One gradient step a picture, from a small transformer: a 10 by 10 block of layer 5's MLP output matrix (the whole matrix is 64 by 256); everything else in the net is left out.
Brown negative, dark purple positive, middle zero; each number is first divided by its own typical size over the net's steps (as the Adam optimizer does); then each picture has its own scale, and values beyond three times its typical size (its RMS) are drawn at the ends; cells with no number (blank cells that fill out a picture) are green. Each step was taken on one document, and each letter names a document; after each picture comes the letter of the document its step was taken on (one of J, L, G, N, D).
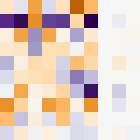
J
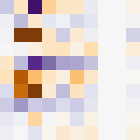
J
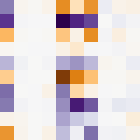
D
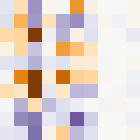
J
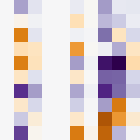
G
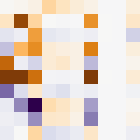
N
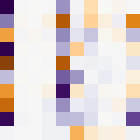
D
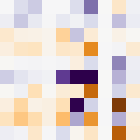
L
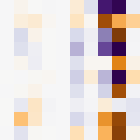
G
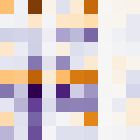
J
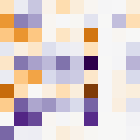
N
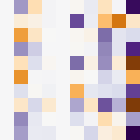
G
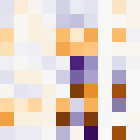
L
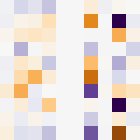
L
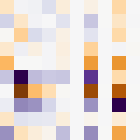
L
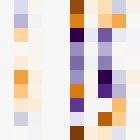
G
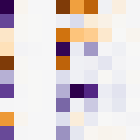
D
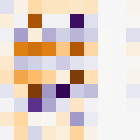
J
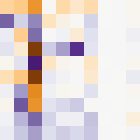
J
